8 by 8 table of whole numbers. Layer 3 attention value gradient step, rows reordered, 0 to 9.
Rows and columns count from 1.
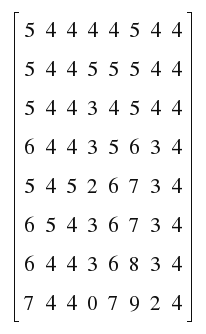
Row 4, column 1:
6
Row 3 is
5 4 4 3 4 5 4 4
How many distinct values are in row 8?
5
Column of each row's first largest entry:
1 1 1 1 6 6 6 6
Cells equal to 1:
0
